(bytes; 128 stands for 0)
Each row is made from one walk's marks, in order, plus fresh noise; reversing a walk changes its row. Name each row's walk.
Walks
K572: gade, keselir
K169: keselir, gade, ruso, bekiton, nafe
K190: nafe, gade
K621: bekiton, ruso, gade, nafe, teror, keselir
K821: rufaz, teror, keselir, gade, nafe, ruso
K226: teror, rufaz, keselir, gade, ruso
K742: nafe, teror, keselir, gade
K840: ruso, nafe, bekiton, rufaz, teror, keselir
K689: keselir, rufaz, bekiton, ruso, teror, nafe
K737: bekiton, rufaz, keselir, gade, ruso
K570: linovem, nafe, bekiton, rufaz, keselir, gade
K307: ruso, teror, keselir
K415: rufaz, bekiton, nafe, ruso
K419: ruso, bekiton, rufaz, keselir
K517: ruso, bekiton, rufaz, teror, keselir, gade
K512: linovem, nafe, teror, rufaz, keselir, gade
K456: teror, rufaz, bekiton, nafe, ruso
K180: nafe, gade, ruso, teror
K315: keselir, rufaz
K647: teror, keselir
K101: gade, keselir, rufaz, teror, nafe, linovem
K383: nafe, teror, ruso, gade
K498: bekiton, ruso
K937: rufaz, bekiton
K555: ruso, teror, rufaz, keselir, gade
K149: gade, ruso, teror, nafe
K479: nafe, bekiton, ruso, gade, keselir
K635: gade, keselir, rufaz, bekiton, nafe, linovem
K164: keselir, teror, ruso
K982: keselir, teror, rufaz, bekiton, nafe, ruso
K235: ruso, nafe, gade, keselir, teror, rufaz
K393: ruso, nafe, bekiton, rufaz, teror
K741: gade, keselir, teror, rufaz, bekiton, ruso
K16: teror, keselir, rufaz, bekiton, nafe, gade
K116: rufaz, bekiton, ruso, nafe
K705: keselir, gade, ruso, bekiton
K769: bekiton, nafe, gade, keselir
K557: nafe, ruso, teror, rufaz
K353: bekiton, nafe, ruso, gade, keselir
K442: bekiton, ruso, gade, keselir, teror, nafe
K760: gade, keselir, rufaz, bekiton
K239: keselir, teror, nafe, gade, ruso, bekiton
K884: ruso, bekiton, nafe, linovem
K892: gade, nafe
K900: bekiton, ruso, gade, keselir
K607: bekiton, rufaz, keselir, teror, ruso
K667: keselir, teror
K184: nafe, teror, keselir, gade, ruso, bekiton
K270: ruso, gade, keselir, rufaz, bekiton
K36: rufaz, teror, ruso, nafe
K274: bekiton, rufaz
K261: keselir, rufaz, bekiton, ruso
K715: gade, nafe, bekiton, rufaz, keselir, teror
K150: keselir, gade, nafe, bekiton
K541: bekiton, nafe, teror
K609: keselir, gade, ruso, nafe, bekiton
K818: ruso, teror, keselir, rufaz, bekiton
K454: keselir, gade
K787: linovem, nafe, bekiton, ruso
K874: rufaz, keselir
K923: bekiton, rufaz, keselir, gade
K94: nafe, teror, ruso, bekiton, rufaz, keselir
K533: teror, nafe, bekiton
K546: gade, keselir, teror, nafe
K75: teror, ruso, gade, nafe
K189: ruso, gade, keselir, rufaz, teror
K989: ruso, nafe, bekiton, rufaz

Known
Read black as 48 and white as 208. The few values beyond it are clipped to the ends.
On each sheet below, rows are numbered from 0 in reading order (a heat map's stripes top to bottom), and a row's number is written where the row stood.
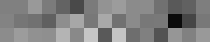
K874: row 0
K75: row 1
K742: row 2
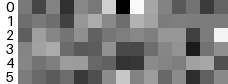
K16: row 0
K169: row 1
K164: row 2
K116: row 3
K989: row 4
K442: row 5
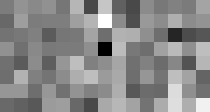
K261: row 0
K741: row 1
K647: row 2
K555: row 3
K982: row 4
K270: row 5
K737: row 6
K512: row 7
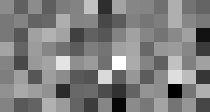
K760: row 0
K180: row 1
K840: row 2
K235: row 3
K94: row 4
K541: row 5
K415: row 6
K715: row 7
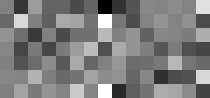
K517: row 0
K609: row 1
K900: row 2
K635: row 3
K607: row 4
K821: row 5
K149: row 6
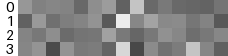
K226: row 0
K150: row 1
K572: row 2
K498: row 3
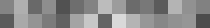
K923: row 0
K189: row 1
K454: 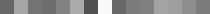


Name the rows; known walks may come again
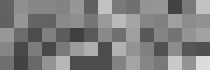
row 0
K667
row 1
K705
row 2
K769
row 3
K635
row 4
K570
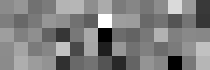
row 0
K190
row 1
K621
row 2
K419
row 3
K383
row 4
K415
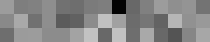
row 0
K892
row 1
K923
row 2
K818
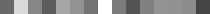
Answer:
K609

